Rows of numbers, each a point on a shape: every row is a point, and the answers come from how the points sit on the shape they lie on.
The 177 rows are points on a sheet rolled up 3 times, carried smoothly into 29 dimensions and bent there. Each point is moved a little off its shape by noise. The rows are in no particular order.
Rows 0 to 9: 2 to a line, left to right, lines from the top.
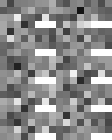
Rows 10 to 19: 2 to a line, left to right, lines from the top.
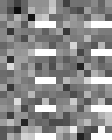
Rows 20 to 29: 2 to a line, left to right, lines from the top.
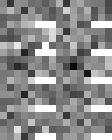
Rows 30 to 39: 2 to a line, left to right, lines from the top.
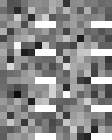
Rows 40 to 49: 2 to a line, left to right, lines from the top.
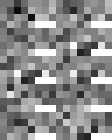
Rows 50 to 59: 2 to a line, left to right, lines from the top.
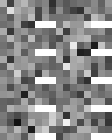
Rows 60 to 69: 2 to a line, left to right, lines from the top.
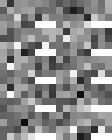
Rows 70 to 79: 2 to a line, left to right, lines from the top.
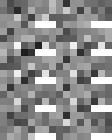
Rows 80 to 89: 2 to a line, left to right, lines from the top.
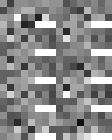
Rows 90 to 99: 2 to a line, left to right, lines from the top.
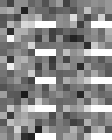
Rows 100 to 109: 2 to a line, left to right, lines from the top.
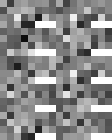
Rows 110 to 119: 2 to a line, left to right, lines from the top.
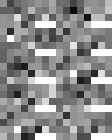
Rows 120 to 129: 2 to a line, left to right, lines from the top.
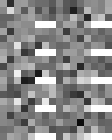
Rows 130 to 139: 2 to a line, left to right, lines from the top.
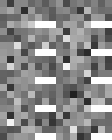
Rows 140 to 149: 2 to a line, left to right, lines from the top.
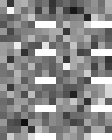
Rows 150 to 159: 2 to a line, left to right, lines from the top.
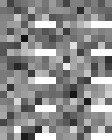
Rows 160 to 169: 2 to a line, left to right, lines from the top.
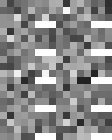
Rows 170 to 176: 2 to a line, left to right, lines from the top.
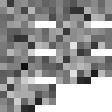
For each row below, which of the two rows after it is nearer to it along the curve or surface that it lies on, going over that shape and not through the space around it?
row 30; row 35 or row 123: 123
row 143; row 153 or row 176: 153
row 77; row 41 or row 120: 120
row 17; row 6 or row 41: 41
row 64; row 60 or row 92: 92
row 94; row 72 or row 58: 72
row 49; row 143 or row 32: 32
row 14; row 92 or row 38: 38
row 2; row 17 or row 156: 156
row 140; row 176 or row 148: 176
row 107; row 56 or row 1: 1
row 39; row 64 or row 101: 64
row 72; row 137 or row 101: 101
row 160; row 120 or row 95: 95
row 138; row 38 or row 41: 38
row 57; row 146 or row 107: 146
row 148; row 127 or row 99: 127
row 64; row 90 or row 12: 90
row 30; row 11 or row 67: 11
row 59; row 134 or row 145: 145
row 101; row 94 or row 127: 127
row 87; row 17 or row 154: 154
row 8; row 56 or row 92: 56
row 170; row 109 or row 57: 57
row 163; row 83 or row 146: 146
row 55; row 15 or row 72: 72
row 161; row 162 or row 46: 46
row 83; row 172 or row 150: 172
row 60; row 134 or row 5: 5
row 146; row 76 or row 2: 76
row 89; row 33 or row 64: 33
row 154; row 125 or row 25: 25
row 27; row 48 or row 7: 7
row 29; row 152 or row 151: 151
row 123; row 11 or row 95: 11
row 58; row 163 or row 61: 61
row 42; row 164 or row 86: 86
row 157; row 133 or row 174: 174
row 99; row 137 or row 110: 110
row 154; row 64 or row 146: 146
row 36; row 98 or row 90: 90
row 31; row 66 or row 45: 45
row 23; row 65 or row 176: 65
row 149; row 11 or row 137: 11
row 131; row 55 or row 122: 122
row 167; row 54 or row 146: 146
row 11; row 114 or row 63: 114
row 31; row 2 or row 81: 81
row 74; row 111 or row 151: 111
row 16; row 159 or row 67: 159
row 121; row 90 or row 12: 12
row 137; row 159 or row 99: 159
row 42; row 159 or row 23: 159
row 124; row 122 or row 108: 108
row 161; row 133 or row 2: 133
